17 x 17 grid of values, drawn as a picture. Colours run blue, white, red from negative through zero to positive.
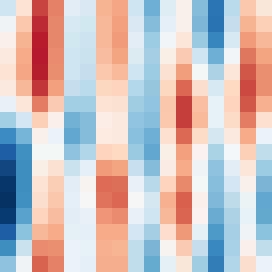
Lone odd cells: none. Stripes: upright, repeating 4 times. Average level on the scale: 50%.
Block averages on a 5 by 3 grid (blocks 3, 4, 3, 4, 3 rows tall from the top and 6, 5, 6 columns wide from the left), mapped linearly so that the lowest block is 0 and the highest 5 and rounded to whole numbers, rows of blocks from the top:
4 3 2
4 3 5
0 2 4
1 4 2
3 3 1
